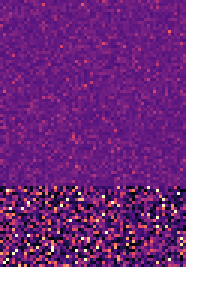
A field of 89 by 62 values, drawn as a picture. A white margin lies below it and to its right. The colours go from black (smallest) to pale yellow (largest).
On average the colour sits 30% of the way up the scale. The texture is fine-grained noise. The values are skewed, with a long tail toward high values. The top part is calmer, up to a seam about 70% of the way down. No regular stripes run through it.
